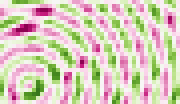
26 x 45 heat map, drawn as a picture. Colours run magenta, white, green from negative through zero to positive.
Rings: centred on the bottom left. Average level on the scale: 50%. Ninth with the highest average: bottom left. Mirror symmetry: none. Ninth with the lowest average: top left.
